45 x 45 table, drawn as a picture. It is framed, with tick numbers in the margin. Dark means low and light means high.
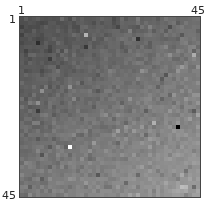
Values rise toward the bottom right. The ninth with the lowest average is the top left. No regular stripes run through it. The ninth with the highest average is the bottom right. Fine speckle covers the field. No single row or column stands out from its neighbours.
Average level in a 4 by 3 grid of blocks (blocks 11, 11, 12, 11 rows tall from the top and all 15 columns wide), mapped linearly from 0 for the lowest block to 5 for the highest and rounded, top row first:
0 1 2
1 2 3
2 3 4
3 4 5
